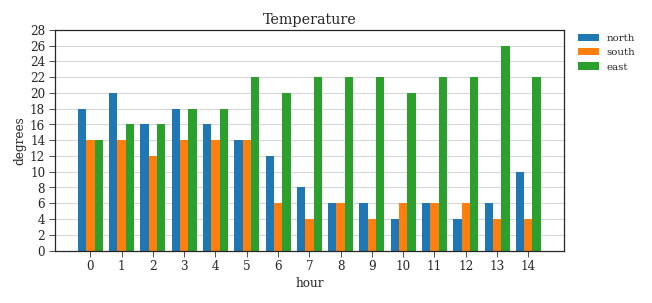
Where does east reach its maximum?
13
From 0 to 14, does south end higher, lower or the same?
lower
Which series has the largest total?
east
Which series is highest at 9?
east
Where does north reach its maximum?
1
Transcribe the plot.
Title: Temperature
x-axis: hour, ticks 0 1 2 3 4 5 6 7 8 9 10 11 12 13 14
y-axis: degrees, ticks 0 2 4 6 8 10 12 14 16 18 20 22 24 26 28
Legend: north, south, east
Values:
north: 18 20 16 18 16 14 12 8 6 6 4 6 4 6 10
south: 14 14 12 14 14 14 6 4 6 4 6 6 6 4 4
east: 14 16 16 18 18 22 20 22 22 22 20 22 22 26 22
